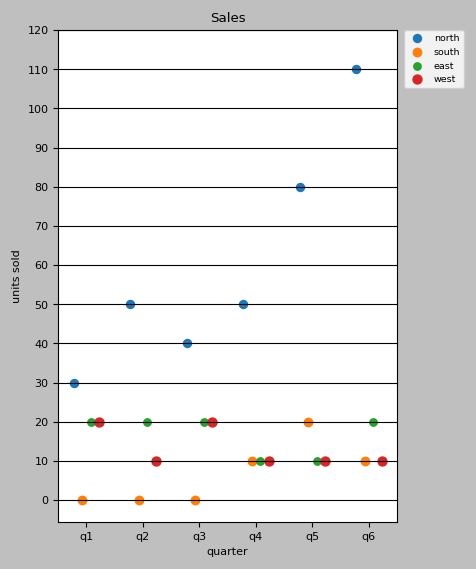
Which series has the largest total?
north
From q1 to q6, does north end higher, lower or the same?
higher
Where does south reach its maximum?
q5
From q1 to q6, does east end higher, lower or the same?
the same
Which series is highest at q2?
north
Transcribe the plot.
Title: Sales
x-axis: quarter, ticks q1 q2 q3 q4 q5 q6
y-axis: units sold, ticks 0 10 20 30 40 50 60 70 80 90 100 110 120
Legend: north, south, east, west
Values:
north: 30 50 40 50 80 110
south: 0 0 0 10 20 10
east: 20 20 20 10 10 20
west: 20 10 20 10 10 10
